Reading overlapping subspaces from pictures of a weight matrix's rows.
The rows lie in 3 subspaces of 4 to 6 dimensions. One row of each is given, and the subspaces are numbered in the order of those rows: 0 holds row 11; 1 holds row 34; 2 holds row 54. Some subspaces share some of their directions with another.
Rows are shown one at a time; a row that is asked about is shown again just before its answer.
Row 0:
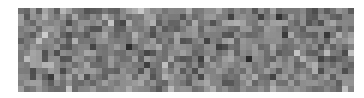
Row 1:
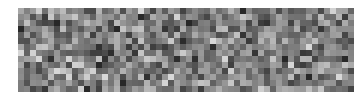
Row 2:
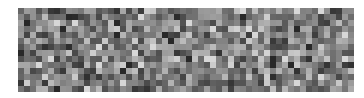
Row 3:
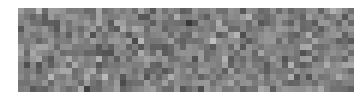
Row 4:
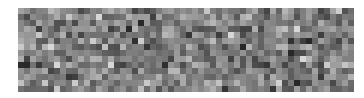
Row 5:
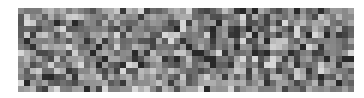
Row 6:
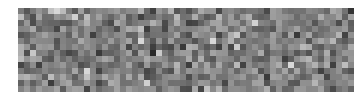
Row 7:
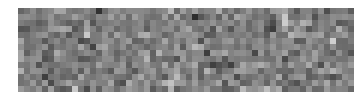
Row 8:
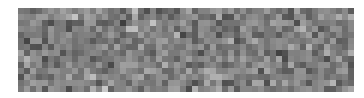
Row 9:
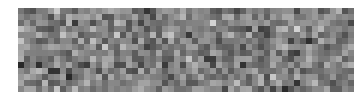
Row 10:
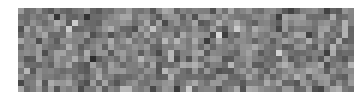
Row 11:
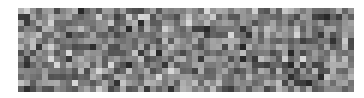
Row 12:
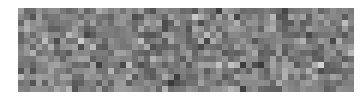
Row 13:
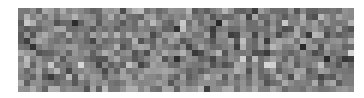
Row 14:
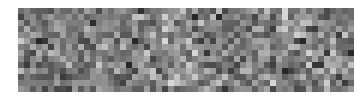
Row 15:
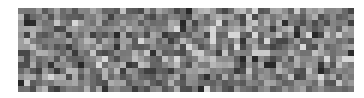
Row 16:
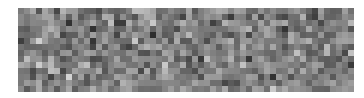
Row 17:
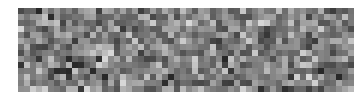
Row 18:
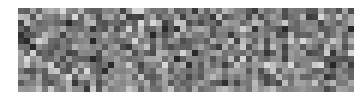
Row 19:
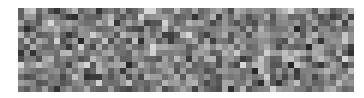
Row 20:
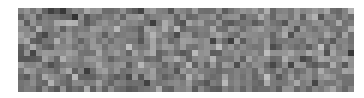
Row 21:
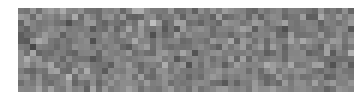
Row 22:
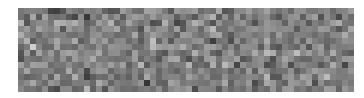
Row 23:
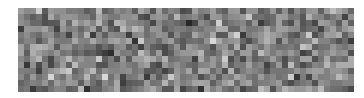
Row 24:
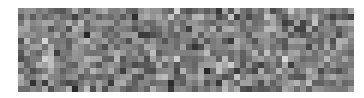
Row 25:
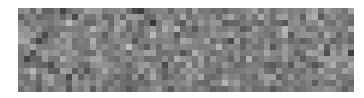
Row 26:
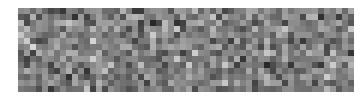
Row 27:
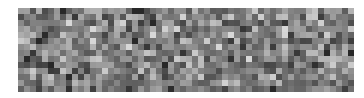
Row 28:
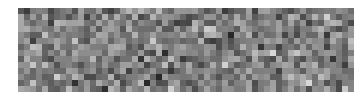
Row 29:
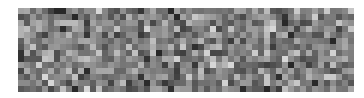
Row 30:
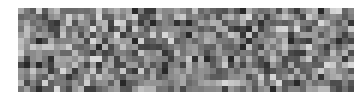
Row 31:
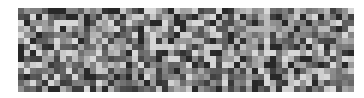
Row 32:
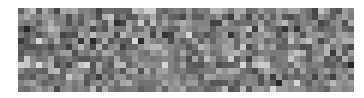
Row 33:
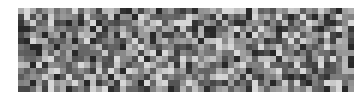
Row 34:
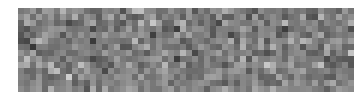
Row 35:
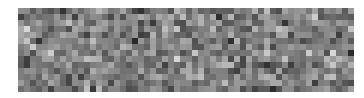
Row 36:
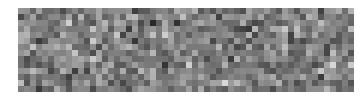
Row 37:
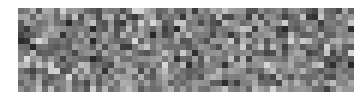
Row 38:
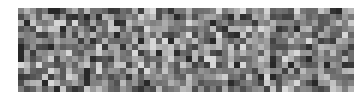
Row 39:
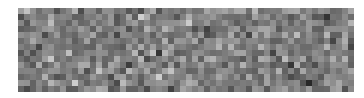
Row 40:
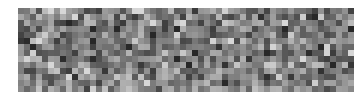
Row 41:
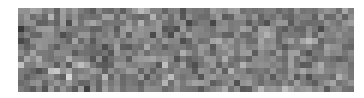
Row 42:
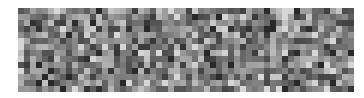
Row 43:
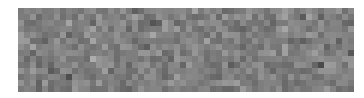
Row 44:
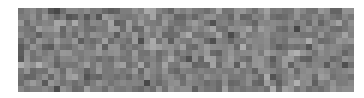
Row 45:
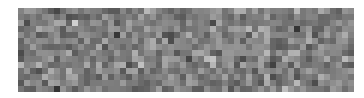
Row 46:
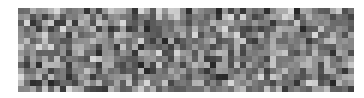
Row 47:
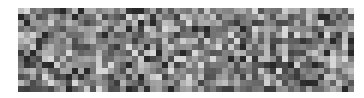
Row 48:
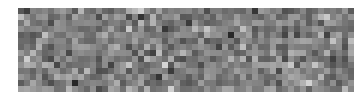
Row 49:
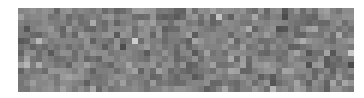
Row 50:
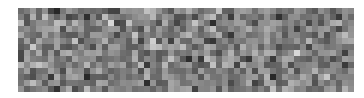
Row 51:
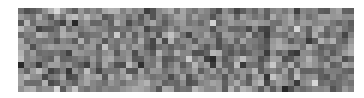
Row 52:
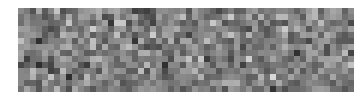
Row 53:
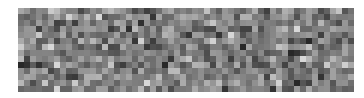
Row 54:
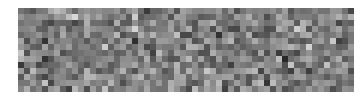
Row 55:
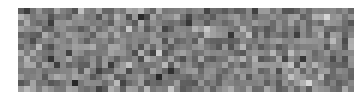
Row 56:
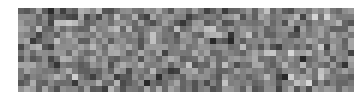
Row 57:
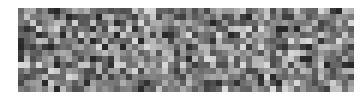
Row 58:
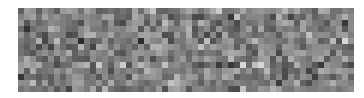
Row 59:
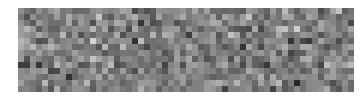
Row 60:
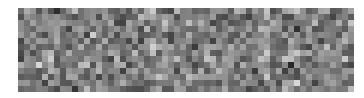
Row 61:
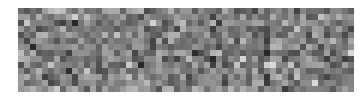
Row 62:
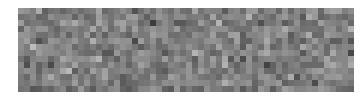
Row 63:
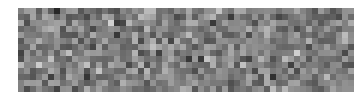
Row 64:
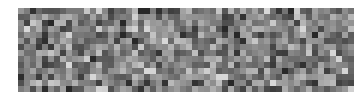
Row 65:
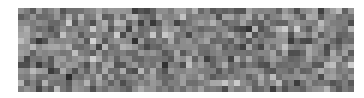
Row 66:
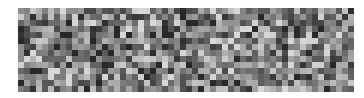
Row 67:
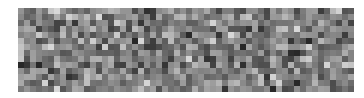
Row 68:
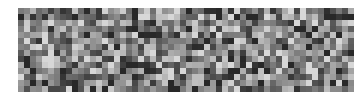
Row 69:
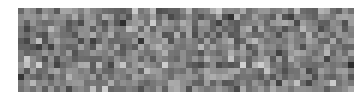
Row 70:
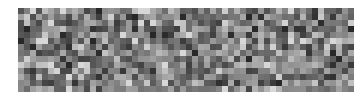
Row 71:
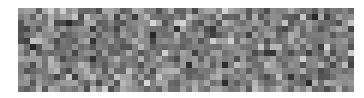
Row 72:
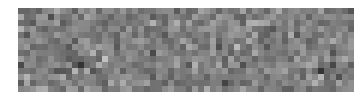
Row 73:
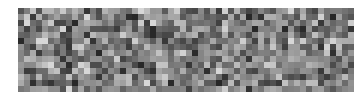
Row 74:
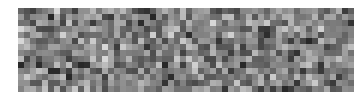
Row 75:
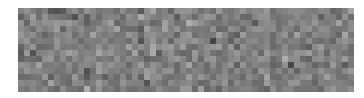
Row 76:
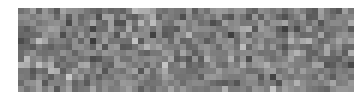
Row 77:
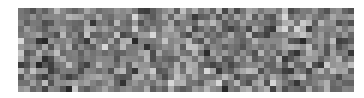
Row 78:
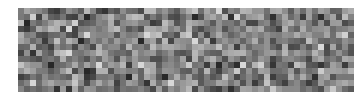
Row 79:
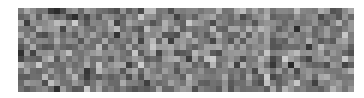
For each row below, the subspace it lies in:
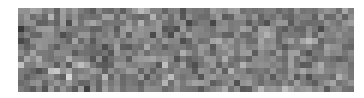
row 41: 1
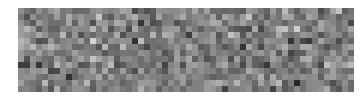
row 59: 0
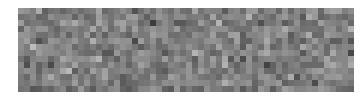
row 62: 1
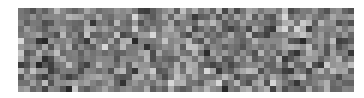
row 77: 2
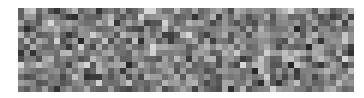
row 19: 2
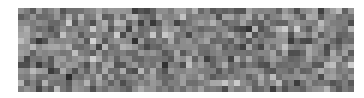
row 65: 1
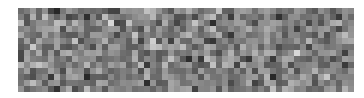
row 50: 0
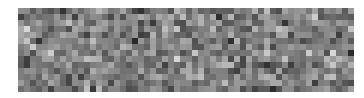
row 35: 2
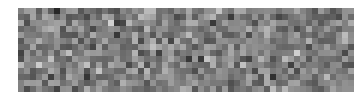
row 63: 0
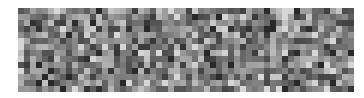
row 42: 2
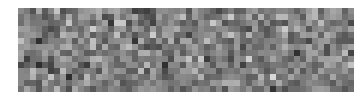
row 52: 0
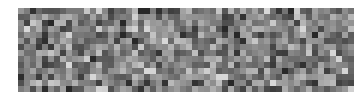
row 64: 2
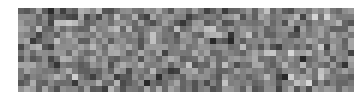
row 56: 0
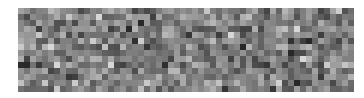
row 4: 0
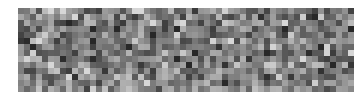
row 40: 0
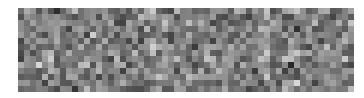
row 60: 2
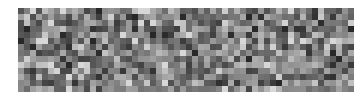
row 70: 2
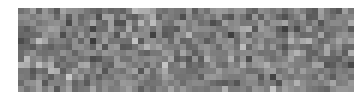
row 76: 0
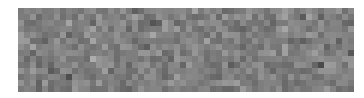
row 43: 2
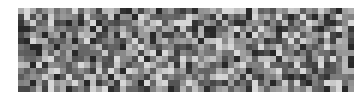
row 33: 0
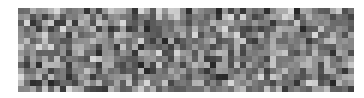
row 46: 2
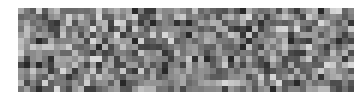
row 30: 1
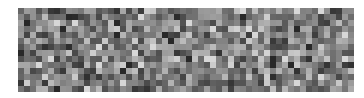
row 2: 1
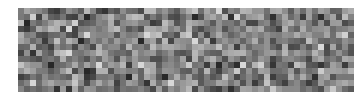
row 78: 2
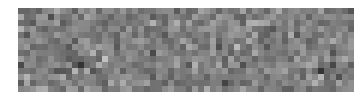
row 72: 1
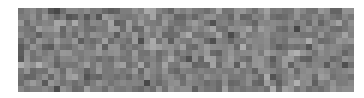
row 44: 0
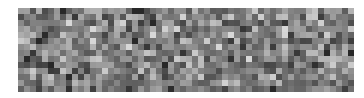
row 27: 0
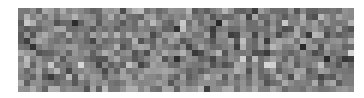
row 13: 1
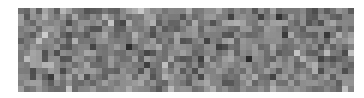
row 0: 0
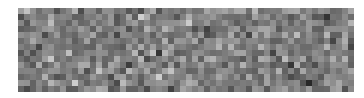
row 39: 0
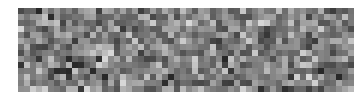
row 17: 1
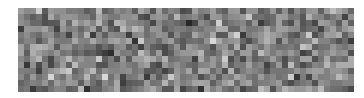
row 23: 1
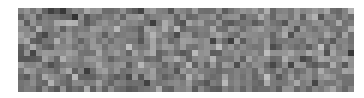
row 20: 0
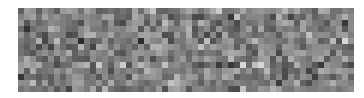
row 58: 2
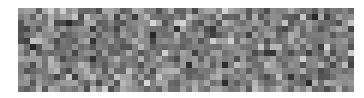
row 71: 0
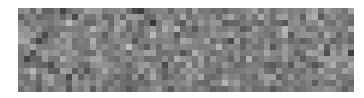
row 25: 0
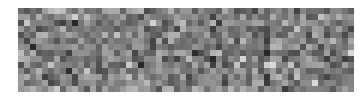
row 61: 1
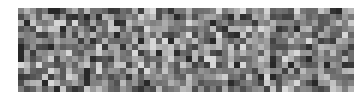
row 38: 2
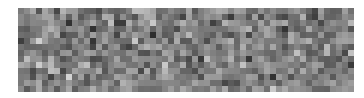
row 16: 0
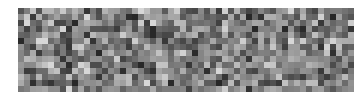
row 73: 2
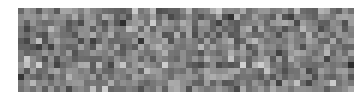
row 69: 2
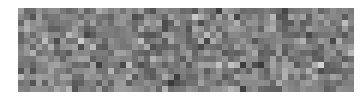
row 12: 2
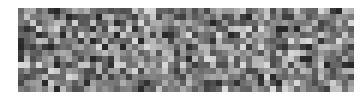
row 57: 0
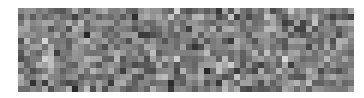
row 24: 2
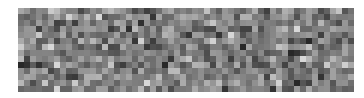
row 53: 0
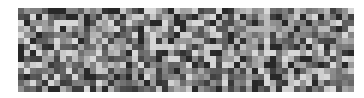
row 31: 0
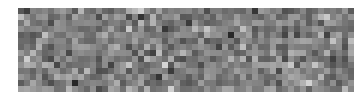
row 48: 0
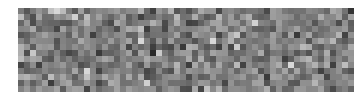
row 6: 1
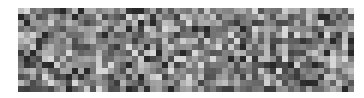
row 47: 0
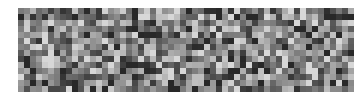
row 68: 2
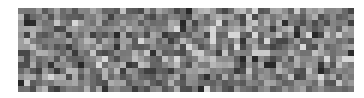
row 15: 1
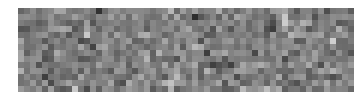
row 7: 2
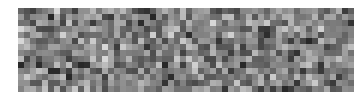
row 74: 1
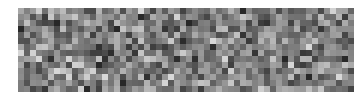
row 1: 1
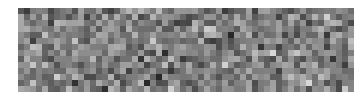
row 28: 0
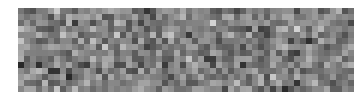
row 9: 1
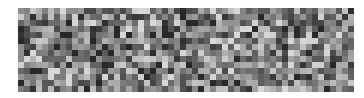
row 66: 1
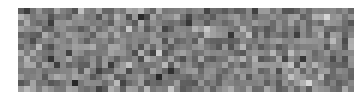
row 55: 0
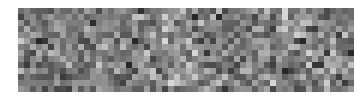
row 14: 2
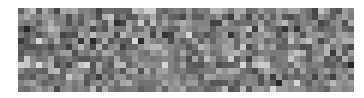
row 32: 2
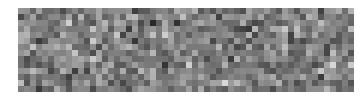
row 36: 1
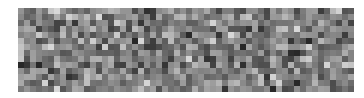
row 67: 0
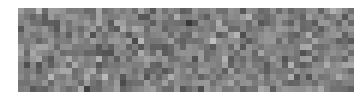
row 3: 1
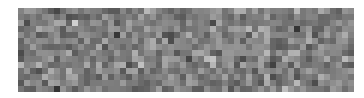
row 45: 1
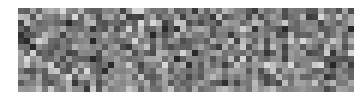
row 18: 0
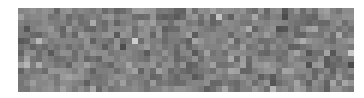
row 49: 2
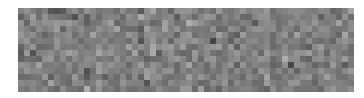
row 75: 1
